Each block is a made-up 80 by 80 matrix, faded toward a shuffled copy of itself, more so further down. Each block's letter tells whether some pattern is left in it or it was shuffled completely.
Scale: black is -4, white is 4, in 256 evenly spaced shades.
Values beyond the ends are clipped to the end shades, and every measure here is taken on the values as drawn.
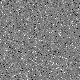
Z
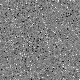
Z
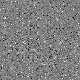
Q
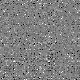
Q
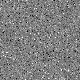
Z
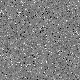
Z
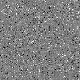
Q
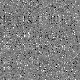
Q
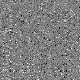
Q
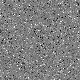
Z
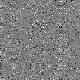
Q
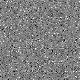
Q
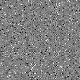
Q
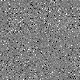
Q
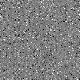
Q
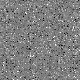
Q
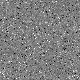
Z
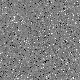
Z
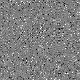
Q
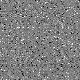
Q
